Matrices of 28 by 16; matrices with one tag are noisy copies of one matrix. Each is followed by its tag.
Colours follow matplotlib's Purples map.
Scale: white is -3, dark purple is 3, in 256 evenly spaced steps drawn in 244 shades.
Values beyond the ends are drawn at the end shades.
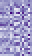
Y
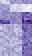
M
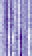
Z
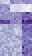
M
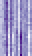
Z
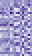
Y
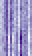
Z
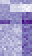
M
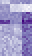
M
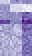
M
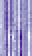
Z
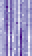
Z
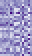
Y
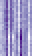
Z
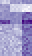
M
